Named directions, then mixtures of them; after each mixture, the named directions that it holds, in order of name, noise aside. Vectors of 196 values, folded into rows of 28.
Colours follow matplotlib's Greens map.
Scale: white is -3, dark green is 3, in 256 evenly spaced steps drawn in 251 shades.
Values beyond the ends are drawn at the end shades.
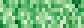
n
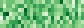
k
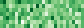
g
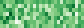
g, k, n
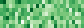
g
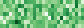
k, n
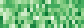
g, k, n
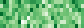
g, n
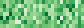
k, n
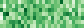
k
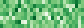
g, k, n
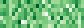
g, k, n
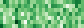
n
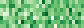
g, k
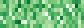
g, k, n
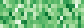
k, n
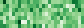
g, n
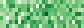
g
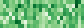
k, n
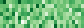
g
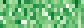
g, k, n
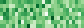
g, k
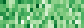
g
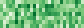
g, k, n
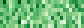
g, n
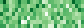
g, n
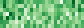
g, k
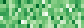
g, k, n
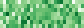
g, k, n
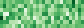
k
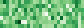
g, k, n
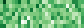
g, n
